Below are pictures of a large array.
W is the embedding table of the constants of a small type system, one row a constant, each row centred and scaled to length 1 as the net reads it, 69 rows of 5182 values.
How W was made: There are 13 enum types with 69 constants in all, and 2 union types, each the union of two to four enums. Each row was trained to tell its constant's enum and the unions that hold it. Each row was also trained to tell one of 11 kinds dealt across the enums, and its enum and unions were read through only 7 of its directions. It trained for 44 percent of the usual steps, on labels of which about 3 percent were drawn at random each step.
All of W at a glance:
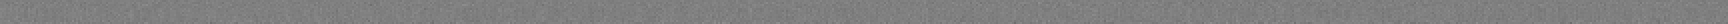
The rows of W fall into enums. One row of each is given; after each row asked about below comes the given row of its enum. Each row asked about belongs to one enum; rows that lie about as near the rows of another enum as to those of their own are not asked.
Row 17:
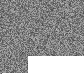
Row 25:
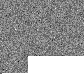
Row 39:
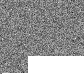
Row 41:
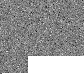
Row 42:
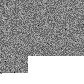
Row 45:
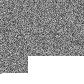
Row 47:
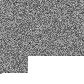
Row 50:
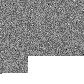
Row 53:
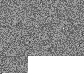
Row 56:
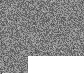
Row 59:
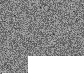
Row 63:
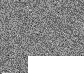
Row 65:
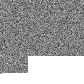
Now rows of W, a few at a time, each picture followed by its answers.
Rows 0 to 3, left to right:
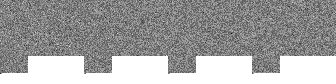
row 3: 63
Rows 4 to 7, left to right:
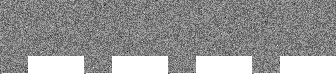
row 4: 45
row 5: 59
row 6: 50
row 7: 59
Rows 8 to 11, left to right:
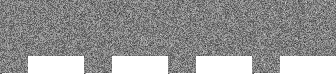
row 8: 50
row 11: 65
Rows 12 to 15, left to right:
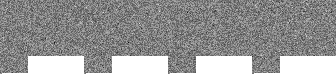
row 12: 45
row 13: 17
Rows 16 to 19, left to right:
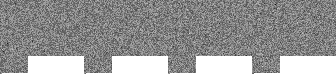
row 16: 53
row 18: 39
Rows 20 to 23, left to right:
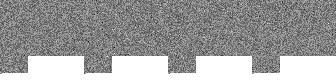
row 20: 47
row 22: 17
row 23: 56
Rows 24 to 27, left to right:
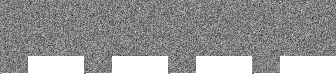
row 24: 39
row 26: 56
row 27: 50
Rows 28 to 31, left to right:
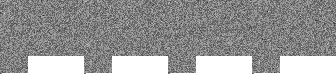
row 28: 25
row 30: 47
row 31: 50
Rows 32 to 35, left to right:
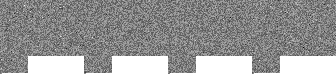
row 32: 45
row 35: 25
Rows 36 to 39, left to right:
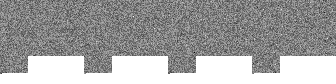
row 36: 53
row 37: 56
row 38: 25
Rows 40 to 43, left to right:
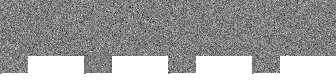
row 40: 59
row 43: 63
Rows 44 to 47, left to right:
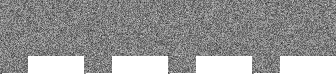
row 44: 25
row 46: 50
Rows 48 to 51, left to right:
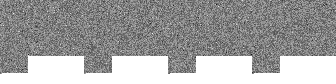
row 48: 63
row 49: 39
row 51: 47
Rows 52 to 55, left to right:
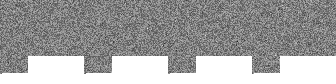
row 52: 56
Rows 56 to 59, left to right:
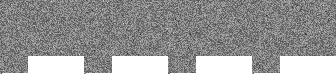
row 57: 47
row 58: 53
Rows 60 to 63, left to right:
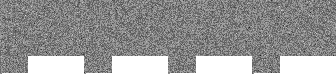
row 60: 39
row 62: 59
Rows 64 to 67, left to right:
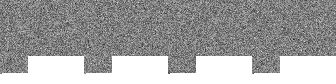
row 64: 59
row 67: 17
